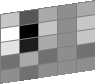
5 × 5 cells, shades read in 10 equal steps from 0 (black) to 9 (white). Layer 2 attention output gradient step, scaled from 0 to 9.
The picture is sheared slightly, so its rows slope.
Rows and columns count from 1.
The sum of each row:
27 28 27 23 24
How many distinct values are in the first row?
4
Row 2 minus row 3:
1 -1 1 0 0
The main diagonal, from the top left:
7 0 6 5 5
